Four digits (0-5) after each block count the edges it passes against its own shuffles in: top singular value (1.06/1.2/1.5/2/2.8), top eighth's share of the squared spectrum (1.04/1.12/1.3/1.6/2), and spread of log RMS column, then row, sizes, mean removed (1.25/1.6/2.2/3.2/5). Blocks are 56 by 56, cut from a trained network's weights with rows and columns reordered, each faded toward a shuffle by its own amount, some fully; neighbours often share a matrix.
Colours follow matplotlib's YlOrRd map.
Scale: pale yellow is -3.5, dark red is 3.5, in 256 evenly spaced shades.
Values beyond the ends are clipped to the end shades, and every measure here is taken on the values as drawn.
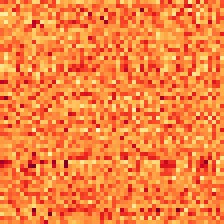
4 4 0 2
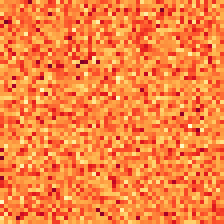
2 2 0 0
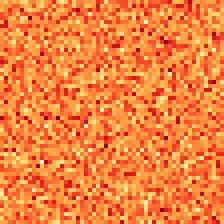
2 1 0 0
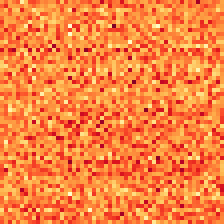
3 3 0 2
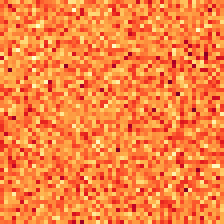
0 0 0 0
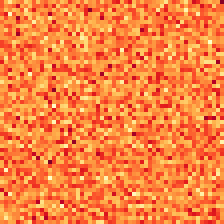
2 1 0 0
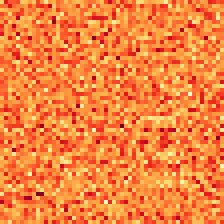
2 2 0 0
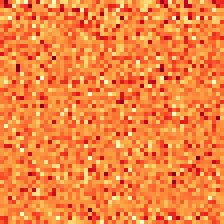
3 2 0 2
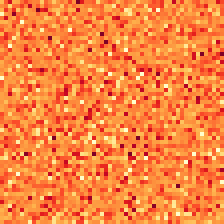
2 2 0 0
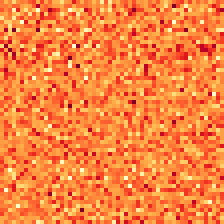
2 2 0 1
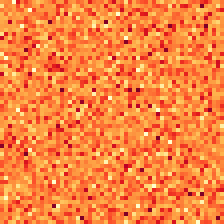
0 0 0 0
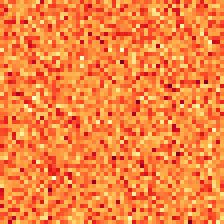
1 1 0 0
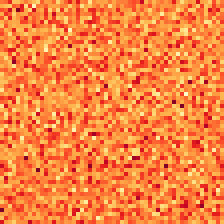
1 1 0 0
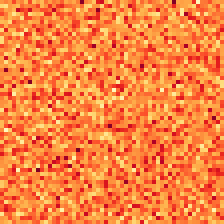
0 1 0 0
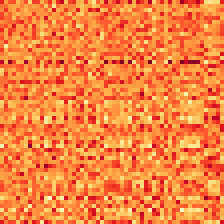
4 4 1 3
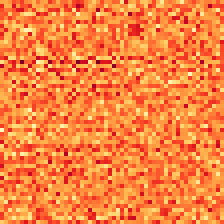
4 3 1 2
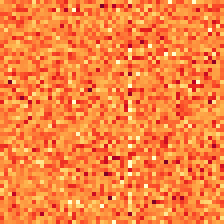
2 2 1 1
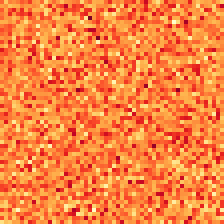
0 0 0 0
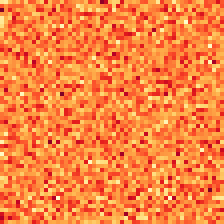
3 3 0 1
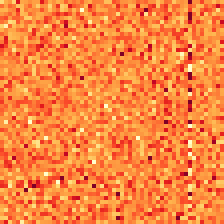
3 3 1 0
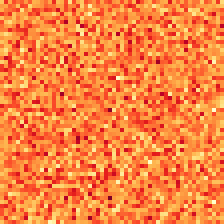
1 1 0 0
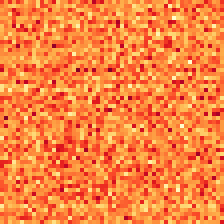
3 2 0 1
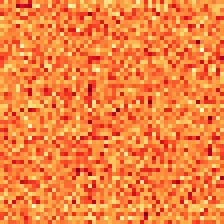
3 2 1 1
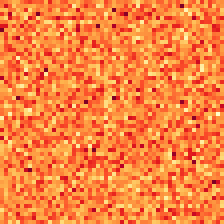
0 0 0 0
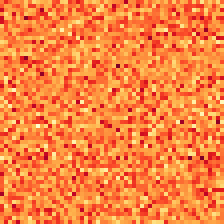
2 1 0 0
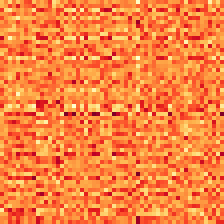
4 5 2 3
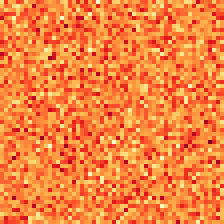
1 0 0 0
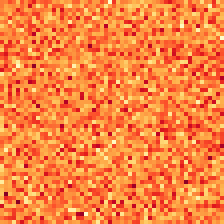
0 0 0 0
